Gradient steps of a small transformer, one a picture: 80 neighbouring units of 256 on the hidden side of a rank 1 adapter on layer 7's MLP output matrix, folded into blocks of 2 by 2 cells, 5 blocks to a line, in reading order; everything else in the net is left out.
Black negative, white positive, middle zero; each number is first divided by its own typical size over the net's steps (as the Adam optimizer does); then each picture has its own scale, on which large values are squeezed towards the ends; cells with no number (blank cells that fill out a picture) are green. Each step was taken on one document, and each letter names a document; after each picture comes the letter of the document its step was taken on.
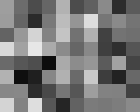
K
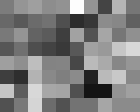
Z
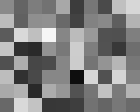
K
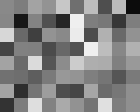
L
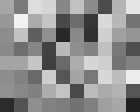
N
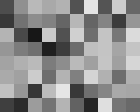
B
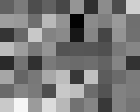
L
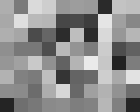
N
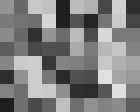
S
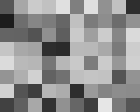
B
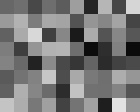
L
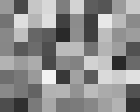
N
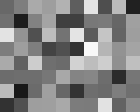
L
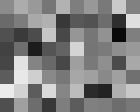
S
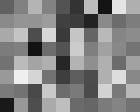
K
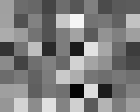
L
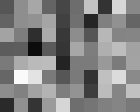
K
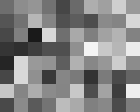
S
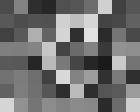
N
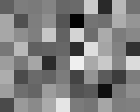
L
